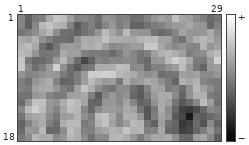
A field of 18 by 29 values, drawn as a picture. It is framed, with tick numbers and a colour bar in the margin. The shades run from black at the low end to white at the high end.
No row or column stands out. An odd patch, lower than its surroundings, sits in the bottom right. The field is mottled with small blotches. The bottom right is the ninth with the lowest average. Concentric rings centre on the bottom middle.
